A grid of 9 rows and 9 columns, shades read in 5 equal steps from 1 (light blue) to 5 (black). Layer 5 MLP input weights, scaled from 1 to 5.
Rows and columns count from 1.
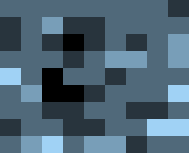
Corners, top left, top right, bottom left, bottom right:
3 4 3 3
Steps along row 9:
down down up down same up down same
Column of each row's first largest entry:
9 1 4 4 3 3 3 1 7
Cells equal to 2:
9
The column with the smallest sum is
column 9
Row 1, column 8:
3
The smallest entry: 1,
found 5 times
